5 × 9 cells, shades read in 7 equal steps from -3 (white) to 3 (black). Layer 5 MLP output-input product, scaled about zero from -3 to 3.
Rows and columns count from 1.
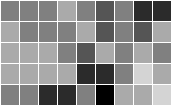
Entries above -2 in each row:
9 9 9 8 8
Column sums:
-3 -2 0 0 2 6 -1 -1 -2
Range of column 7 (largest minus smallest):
1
